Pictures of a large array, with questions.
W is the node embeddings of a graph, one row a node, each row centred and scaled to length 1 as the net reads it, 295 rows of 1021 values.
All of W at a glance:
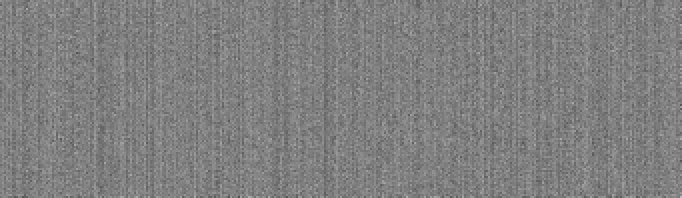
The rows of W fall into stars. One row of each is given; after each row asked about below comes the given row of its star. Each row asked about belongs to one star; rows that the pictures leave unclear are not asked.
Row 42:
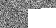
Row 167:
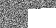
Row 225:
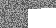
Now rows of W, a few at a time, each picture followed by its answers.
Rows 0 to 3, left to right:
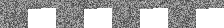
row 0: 225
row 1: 225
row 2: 167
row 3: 167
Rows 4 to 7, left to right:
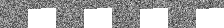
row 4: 167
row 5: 225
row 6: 225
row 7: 225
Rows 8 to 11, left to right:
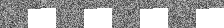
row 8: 167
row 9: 225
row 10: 167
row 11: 225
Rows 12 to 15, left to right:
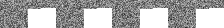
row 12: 42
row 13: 42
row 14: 42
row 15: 42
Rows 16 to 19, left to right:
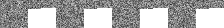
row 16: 225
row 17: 42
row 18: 167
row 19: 167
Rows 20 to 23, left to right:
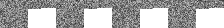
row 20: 225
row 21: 42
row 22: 42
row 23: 167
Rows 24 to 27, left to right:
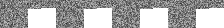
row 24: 42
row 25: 42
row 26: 167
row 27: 225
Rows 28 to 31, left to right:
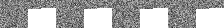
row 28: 167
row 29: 225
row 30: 42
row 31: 225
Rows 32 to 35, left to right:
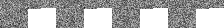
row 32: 167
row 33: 167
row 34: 167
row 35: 167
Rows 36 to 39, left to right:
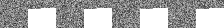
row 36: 225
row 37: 225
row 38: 42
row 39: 167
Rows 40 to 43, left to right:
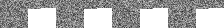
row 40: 42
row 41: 225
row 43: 42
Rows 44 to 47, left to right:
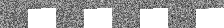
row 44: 225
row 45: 225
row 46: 225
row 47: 225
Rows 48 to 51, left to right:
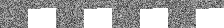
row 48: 167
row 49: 167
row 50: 225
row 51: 42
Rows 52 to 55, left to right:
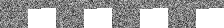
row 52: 42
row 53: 42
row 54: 42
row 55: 167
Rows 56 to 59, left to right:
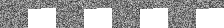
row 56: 42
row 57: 42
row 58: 225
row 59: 225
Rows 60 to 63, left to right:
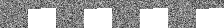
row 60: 225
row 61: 167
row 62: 167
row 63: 225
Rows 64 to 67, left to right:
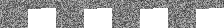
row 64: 225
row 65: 42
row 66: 167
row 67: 42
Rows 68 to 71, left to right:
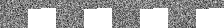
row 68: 42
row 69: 167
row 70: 42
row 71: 167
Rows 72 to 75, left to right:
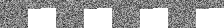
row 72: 42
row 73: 42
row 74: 167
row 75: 167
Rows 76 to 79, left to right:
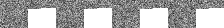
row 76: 225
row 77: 225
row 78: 42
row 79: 42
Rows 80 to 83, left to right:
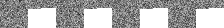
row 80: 42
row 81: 42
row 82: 42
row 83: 225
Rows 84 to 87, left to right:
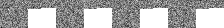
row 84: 167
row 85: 42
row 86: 167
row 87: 167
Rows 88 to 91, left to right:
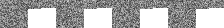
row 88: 167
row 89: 42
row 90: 167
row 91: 225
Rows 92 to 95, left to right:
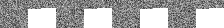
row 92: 167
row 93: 167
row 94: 225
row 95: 42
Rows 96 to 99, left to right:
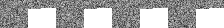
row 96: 42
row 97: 167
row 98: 42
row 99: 167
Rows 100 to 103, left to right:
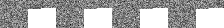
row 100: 225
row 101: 42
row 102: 225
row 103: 167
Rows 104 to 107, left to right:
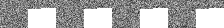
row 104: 225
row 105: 167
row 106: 167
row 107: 167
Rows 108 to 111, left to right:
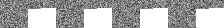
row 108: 225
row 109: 42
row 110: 225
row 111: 167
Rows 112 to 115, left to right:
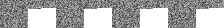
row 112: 42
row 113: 167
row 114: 42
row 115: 225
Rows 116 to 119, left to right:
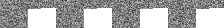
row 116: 167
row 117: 42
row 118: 167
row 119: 42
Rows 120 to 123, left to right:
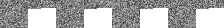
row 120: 167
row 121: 225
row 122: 225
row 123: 167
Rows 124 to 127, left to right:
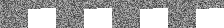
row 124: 225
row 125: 167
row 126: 225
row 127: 42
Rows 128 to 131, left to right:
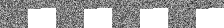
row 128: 42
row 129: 225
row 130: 42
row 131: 225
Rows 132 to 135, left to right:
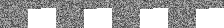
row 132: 167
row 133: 225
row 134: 167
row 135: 167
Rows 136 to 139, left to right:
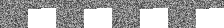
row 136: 167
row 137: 225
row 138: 225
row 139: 167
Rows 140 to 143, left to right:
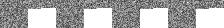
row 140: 42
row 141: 42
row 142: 225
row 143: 167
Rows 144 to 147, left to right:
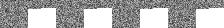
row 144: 167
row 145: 225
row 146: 167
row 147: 225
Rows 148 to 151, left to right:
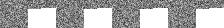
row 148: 167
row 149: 167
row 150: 167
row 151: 42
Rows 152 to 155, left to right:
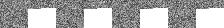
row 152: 42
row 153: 167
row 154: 225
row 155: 225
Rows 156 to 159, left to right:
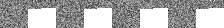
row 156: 167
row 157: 225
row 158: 42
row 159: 167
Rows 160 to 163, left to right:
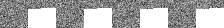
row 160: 225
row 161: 167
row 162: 42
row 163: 42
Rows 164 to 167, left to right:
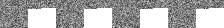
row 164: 167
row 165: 42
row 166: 225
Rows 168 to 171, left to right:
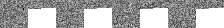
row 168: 42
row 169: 42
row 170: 225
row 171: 225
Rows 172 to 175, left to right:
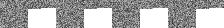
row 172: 225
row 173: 225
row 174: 42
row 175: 225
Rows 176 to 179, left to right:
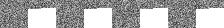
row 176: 225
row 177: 225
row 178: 42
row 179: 225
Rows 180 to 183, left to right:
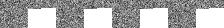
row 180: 42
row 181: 225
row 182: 225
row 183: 42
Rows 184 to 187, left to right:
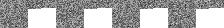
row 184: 225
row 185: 42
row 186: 225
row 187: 42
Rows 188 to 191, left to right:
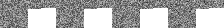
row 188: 167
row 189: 167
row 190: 225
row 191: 42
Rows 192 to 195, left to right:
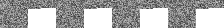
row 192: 225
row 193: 225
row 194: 42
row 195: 167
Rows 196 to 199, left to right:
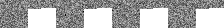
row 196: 42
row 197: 167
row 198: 42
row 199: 167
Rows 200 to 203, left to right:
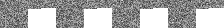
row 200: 167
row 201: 42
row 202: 167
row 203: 42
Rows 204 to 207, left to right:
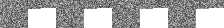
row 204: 225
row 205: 167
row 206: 42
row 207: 167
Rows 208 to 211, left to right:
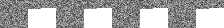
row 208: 167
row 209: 167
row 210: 167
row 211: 225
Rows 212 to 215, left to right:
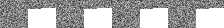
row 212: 225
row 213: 167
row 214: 167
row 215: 167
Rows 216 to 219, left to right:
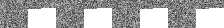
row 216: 225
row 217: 167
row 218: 167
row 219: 42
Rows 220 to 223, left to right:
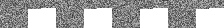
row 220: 225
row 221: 42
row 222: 167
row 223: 42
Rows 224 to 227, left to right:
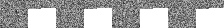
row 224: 167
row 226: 42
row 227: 225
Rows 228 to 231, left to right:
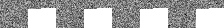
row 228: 167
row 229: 225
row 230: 167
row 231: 167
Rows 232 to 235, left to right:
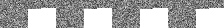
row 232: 225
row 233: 167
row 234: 42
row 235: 225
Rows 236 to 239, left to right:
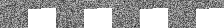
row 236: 225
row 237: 42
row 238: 225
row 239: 167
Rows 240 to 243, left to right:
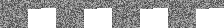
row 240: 167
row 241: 167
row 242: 42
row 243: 42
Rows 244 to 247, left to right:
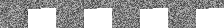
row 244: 225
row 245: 225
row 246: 225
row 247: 225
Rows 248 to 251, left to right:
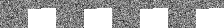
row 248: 42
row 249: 225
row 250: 167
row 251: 42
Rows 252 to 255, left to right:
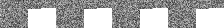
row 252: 167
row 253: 225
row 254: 225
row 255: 42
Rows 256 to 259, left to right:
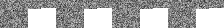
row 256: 42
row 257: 42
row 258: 225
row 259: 42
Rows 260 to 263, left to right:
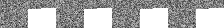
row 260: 225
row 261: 225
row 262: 167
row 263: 42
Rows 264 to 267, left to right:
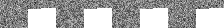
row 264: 225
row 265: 42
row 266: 42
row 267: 225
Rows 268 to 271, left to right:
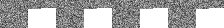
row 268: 225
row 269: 167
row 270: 42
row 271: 42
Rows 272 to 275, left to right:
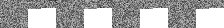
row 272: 167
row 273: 42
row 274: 42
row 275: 225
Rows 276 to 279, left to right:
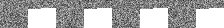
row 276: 225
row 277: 167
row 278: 167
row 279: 167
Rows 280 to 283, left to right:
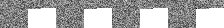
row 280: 225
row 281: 167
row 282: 42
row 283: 225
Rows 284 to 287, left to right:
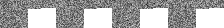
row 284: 42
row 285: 167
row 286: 225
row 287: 42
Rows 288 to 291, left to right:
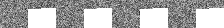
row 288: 225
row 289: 167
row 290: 225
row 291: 42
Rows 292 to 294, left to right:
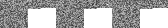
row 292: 42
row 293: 225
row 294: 167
